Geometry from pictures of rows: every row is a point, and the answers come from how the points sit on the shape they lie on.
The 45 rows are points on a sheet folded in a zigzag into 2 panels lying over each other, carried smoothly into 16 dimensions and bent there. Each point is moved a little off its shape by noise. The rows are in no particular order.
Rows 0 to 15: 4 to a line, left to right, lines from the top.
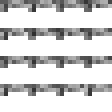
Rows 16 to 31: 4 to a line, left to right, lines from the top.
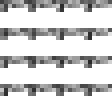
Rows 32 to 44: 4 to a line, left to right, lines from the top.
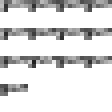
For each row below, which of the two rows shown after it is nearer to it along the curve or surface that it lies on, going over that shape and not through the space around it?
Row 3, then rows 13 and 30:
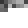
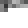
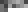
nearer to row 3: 30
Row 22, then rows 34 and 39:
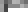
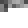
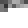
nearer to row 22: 34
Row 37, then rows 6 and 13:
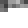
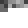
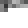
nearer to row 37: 6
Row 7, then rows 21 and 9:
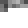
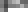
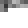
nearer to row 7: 21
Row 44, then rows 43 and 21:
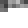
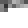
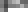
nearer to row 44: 21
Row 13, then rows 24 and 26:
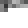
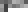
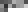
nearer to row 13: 26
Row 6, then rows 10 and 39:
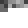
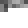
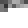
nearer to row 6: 10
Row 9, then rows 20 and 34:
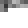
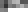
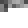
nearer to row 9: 20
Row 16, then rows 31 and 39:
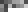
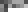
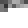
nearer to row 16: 31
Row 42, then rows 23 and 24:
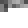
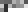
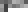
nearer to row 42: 24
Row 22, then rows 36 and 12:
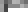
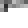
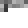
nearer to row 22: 12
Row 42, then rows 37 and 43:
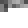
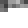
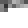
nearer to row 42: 37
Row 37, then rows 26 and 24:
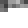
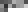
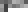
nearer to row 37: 24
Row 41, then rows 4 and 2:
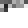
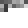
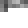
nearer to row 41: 4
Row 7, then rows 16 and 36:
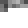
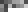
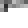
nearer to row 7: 16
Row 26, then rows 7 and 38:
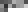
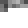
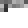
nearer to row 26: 38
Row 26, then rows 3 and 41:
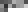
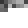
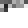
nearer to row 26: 41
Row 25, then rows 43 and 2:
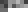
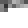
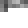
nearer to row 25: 2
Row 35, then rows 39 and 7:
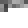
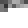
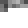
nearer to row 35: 7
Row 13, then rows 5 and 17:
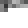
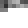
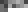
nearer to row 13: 5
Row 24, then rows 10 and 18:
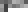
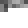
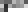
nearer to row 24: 10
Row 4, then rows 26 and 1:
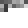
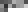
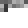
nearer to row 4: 1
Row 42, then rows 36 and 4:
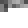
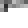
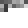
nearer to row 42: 4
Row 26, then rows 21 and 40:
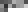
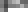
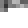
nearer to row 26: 40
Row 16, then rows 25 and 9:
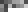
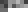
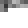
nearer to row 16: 25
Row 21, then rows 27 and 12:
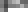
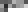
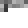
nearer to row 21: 12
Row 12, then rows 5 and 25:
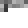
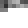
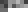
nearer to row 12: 25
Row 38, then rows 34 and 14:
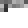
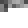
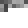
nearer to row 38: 14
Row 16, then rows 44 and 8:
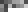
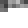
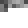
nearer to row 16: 8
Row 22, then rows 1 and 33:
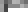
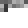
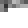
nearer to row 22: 1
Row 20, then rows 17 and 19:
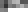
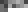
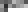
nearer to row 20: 19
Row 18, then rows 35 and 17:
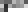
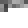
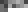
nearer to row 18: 35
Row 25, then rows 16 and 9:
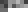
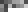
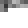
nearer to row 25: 16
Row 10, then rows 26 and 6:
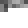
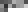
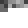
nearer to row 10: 6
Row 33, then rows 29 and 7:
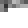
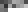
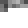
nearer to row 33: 29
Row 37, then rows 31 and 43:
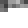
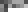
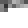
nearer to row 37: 31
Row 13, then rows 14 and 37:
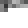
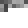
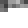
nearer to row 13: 14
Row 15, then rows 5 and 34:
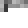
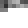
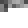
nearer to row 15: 34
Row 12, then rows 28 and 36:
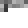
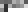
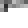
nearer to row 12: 28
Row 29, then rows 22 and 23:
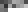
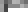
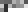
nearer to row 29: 23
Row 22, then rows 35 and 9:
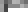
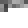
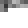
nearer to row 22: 35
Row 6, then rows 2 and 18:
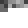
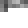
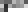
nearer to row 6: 2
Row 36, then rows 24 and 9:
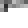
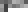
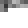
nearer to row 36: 9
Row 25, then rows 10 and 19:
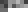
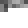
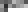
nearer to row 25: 10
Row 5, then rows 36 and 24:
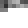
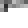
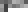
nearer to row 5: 36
